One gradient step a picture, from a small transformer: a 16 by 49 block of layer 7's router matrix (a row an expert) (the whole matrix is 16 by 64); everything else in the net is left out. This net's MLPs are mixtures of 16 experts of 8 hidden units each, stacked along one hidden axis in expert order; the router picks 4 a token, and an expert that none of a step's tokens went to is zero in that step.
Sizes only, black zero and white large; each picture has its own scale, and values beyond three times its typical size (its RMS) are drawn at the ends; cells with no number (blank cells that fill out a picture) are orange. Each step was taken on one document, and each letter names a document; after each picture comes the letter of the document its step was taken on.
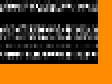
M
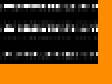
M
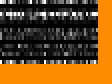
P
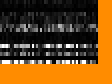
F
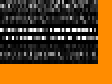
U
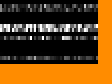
M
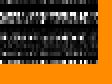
P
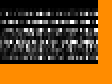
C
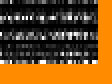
P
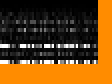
F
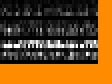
C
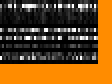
U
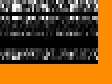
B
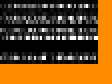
U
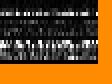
C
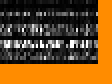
C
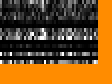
P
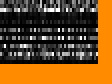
U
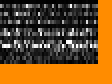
C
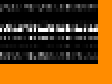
M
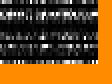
P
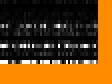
F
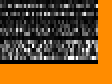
C
